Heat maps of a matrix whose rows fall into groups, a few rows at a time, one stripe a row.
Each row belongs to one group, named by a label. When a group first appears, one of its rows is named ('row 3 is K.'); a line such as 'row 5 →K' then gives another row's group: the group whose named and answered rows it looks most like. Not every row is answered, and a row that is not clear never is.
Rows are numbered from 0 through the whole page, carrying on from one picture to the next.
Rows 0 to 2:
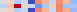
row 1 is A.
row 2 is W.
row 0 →W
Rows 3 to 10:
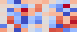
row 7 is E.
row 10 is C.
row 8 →E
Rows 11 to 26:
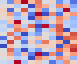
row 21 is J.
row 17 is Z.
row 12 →W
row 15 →W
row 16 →A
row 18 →A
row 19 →E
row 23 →E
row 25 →W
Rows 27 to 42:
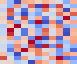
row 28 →Z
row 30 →E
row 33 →A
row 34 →J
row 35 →J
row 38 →Z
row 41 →C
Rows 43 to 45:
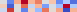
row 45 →J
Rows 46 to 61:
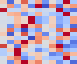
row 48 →C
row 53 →E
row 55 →W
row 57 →C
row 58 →A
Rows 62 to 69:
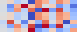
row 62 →W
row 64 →Z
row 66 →W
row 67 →J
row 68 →Z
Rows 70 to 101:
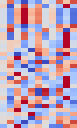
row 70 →E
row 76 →E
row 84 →A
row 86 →E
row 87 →W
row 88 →A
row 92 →Z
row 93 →Z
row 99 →W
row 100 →E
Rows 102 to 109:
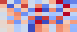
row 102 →C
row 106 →Z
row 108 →W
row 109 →W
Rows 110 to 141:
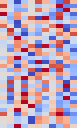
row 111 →C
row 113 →C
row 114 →Z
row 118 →E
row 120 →A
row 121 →Z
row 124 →A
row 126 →C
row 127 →Z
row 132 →J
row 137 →A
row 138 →C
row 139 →W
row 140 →W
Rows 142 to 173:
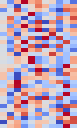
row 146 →E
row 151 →Z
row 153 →Z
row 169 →A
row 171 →E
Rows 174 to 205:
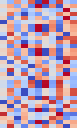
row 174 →Z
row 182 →J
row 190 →W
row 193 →W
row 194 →Z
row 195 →Z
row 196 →E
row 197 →E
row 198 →Z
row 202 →C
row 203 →C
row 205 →J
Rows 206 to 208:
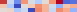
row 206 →C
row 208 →W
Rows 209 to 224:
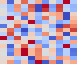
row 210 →Z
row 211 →Z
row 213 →J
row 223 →W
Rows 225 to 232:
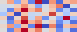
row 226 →A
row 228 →C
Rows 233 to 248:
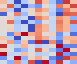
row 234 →E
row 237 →W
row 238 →E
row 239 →W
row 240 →W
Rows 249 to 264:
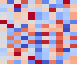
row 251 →C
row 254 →C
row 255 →J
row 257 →Z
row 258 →E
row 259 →Z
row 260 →E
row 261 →A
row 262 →A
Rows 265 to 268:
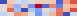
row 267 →E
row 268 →A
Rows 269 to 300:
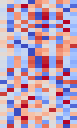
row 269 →W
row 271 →J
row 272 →Z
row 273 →Z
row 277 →W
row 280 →E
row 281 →W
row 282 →W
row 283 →Z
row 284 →Z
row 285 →Z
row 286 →J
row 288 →Z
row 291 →J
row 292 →C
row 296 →C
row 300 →J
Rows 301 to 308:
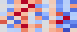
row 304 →A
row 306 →C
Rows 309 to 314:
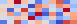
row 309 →A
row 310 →W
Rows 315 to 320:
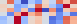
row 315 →E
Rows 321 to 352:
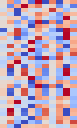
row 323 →C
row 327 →W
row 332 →J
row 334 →E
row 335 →Z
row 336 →A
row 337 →J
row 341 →W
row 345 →W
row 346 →A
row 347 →W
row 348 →J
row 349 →J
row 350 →W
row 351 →E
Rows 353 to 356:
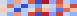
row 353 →Z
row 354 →E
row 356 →Z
